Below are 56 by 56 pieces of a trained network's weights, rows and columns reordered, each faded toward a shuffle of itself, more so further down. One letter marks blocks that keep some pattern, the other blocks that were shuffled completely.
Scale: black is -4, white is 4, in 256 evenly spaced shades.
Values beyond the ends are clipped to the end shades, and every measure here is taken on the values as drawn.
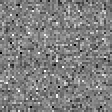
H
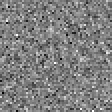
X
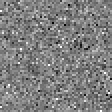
X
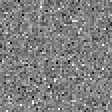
X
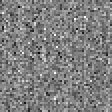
H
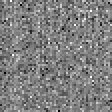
H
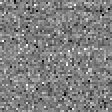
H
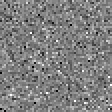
X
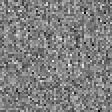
H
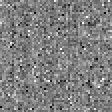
H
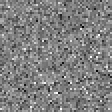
X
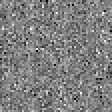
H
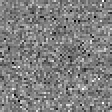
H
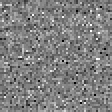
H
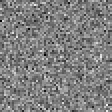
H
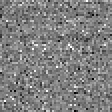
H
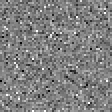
X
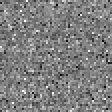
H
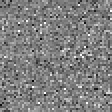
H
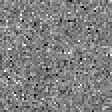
X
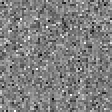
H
